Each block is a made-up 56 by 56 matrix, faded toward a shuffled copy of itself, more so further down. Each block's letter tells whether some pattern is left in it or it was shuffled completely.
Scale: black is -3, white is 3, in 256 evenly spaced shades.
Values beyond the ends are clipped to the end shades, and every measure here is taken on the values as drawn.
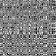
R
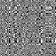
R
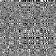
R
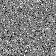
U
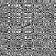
R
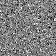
U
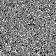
U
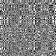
R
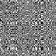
R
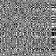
R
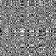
R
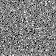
U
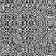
R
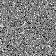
U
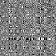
R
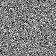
U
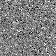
U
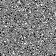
U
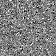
U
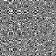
R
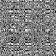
R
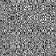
R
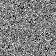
U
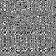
R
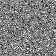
U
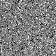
U
